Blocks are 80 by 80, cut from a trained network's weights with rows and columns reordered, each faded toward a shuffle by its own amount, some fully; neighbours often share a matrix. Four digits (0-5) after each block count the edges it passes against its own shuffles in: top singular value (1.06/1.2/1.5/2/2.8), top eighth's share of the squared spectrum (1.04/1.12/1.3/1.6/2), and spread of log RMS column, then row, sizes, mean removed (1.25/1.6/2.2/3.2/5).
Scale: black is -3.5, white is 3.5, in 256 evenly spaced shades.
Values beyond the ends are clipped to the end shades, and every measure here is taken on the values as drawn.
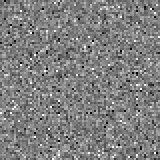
2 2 1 0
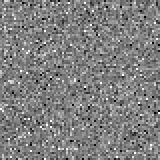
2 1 0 0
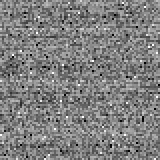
3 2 0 0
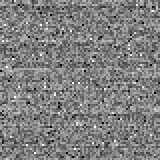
2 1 0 0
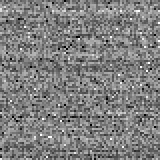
3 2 0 1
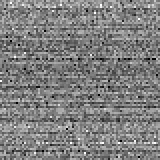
4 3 0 2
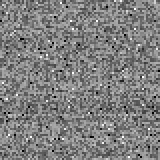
1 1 0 0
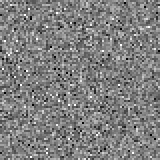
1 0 0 0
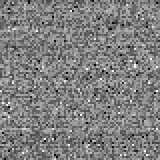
2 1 0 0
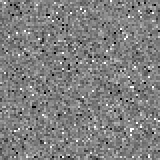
1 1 0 0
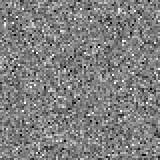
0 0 0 0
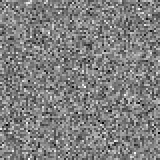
0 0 0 0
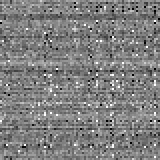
3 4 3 2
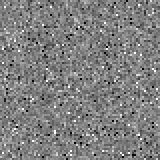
1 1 0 1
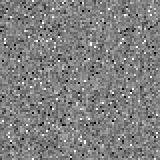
0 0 0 0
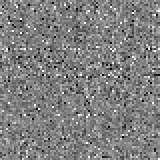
2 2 0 2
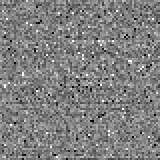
2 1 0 0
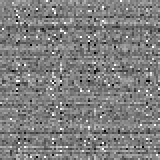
3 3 2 2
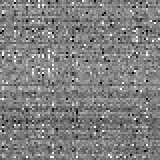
3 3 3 2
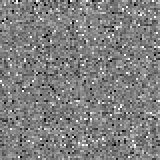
2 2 0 2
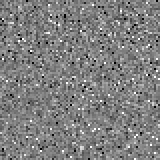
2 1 0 1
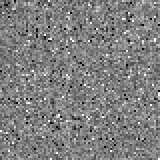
2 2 0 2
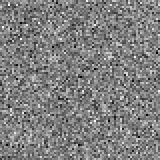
1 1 0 0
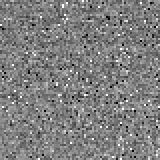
1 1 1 0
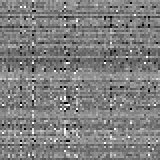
4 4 3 2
